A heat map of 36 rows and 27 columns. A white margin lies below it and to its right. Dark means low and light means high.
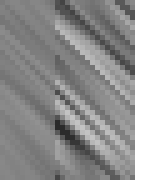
No row or column stands out. Overall the values sit about 50% of the way up the scale. The grain runs diagonally down to the right. The left part is calmer, up to a seam about 40% of the way across. The halves do not mirror each other. The bottom left is the calmest part.
